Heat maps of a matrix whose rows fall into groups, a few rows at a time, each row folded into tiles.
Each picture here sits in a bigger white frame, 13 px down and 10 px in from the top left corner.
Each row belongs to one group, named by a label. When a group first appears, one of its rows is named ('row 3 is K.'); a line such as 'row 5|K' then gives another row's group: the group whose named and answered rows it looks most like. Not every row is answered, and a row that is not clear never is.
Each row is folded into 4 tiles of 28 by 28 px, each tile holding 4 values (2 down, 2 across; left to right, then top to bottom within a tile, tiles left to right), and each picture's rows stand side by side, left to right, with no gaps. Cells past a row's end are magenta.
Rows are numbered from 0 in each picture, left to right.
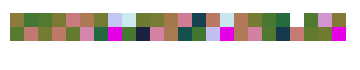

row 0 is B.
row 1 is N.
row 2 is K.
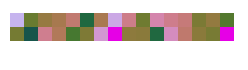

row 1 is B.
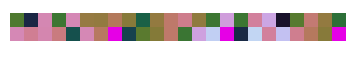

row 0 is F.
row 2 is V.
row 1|N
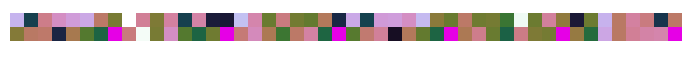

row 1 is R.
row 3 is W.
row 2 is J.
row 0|W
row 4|K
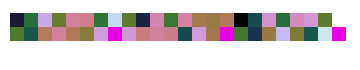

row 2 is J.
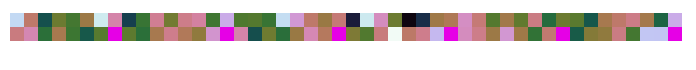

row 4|R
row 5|N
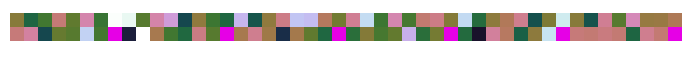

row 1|R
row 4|N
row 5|F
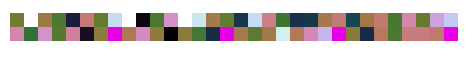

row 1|W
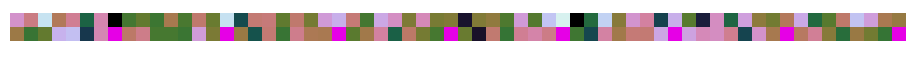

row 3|W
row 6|F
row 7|W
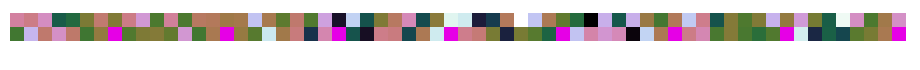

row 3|N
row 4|W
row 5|F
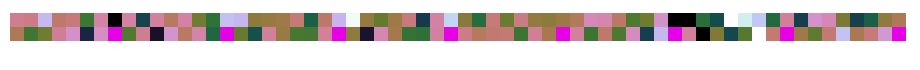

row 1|B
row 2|N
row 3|N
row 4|F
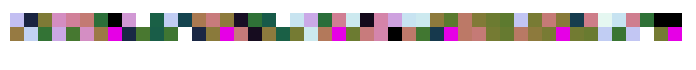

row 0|R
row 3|W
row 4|K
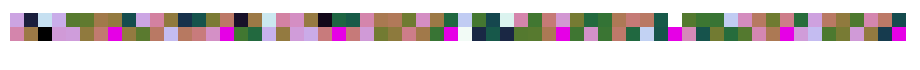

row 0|B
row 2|J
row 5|B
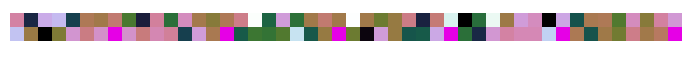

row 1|F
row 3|N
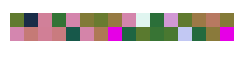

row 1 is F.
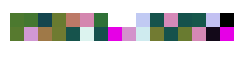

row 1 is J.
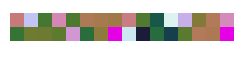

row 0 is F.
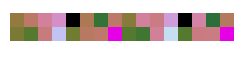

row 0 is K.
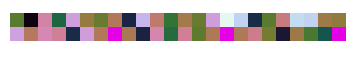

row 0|F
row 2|W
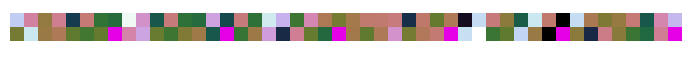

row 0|R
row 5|N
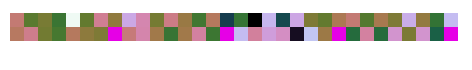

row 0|K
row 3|B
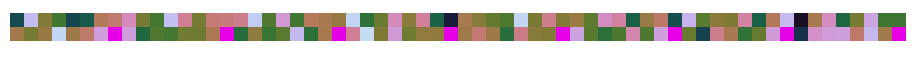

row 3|R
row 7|V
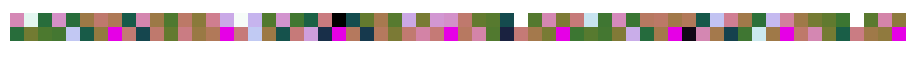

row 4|K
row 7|K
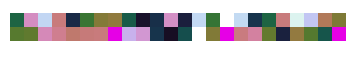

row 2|W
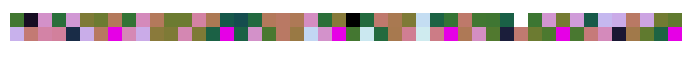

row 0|F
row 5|W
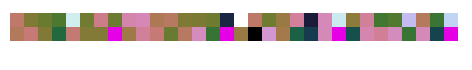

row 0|K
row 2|N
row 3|B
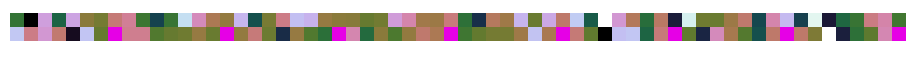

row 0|F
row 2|W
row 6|N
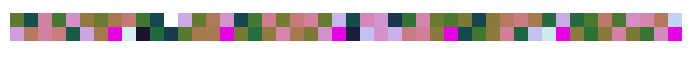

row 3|V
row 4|N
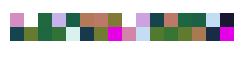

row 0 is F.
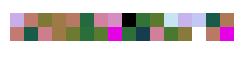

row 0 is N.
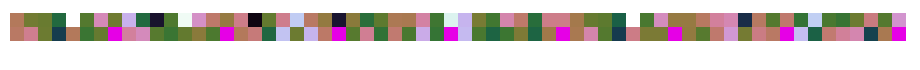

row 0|K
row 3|B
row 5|K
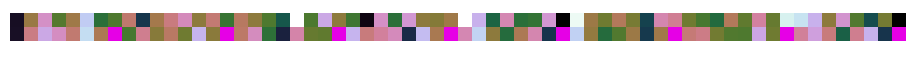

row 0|V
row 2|K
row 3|F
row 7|J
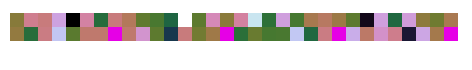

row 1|K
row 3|F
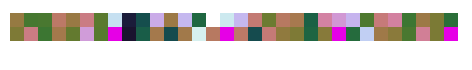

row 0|B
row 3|R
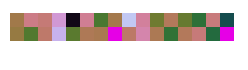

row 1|J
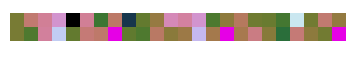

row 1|V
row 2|K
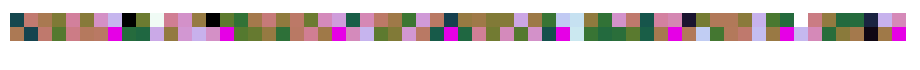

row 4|B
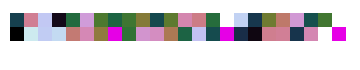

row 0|V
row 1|B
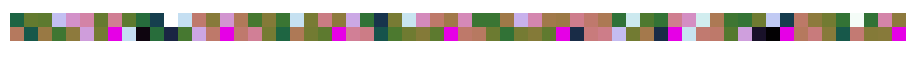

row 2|K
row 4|W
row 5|B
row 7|K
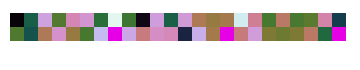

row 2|J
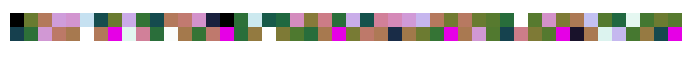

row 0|V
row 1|R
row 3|W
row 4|K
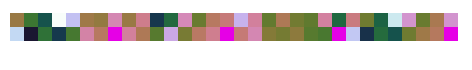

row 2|J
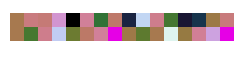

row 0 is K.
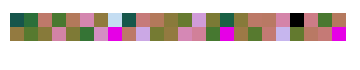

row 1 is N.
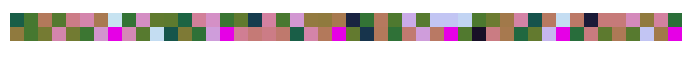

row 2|F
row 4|N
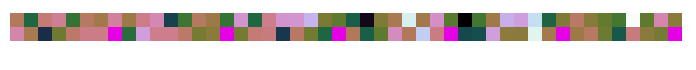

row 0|B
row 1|V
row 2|W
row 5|K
